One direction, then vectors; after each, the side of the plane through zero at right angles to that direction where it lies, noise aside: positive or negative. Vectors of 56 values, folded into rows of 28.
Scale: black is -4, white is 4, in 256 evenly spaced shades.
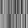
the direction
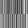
positive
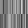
negative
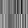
positive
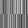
negative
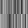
positive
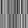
positive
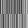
positive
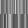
negative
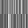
negative
